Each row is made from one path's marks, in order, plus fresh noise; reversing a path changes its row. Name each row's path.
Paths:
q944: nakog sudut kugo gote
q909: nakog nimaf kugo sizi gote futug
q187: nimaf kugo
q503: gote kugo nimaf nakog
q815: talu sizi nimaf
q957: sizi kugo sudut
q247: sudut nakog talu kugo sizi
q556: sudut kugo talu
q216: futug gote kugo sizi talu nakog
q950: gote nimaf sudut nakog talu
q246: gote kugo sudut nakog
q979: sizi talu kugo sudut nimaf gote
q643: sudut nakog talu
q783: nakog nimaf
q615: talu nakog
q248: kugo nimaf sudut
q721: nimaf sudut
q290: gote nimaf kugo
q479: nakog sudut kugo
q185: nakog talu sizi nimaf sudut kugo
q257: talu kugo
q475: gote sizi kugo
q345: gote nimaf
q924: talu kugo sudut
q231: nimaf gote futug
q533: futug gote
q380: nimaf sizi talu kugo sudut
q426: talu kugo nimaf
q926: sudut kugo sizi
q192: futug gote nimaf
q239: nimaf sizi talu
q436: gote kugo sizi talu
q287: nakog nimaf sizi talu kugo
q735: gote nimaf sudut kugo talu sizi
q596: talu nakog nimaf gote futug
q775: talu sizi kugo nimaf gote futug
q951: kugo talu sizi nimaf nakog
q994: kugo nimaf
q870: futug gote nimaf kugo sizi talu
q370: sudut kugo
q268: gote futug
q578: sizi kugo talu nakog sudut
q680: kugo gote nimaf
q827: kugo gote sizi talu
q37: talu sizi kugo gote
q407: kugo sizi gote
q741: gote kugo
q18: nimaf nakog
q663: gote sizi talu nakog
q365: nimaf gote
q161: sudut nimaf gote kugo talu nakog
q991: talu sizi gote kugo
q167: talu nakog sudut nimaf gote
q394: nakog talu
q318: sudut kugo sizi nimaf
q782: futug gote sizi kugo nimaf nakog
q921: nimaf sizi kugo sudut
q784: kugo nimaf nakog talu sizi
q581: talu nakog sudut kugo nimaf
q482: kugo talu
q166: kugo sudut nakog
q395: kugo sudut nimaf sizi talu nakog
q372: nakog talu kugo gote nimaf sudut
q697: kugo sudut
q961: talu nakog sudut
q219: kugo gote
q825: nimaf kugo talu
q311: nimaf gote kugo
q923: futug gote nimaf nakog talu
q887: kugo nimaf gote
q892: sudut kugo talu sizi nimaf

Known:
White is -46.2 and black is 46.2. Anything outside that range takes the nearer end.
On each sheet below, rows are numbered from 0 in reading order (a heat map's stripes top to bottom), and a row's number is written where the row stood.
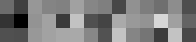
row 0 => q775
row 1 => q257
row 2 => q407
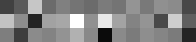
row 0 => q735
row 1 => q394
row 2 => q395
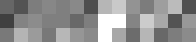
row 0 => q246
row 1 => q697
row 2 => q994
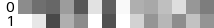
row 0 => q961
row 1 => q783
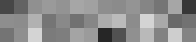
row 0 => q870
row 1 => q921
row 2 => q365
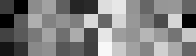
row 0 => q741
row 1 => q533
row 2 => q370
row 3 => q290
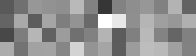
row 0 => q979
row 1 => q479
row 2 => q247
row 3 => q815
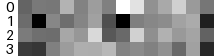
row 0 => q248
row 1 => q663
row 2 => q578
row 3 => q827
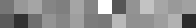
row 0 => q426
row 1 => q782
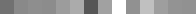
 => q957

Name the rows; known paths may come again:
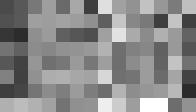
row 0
q370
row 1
q407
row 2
q475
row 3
q909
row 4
q37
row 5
q680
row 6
q782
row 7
q721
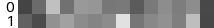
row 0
q784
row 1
q192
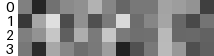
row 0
q951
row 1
q926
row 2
q825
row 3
q311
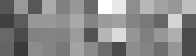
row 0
q479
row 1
q887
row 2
q246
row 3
q775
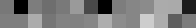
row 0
q663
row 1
q380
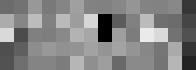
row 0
q950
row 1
q239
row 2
q18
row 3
q870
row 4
q923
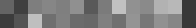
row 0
q503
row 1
q735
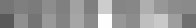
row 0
q185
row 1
q372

